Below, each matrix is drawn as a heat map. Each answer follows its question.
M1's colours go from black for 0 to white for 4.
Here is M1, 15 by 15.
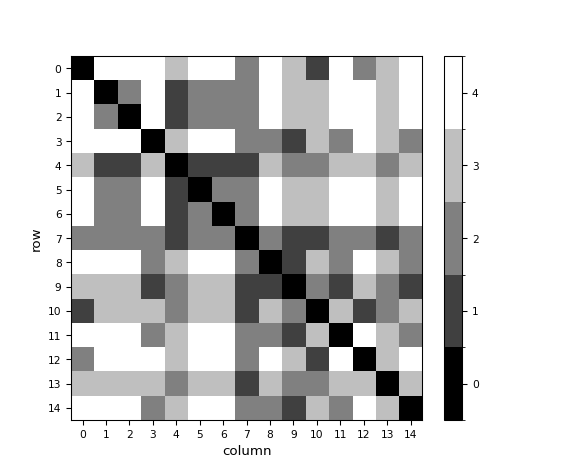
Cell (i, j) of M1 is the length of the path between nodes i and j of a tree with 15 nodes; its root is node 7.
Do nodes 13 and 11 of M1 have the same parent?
no
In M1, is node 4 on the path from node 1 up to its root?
yes
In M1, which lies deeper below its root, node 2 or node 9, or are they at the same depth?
node 2
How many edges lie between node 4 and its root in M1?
1
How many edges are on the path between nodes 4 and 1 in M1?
1
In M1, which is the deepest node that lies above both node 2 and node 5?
4
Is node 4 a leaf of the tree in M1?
no
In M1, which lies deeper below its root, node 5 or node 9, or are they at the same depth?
node 5
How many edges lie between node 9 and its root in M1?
1
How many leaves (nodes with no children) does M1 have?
11
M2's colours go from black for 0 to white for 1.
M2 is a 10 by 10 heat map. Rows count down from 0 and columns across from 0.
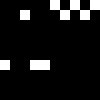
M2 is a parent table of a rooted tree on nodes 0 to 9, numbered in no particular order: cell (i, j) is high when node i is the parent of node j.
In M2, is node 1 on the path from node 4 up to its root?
yes
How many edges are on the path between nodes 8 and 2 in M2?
2
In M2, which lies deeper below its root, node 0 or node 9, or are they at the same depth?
node 9
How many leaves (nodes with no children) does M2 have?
7
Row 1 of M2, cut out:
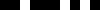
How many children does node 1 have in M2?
3
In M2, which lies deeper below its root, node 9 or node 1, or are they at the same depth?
node 9
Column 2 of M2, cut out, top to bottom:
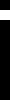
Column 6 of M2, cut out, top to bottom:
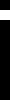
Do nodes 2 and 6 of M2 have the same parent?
yes
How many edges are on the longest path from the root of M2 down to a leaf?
3
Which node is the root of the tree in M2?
1
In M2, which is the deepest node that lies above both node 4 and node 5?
6
